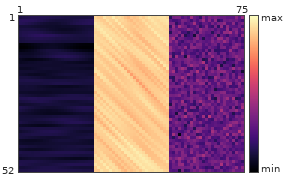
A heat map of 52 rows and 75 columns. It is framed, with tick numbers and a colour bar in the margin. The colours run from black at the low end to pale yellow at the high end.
The table splits into one row of 3 panels. Panel 1,1: very low, streaked across, faint in contrast. Panel 1,2: very high, slanting down to the right, faint in contrast. Panel 1,3: low, fine-grained.
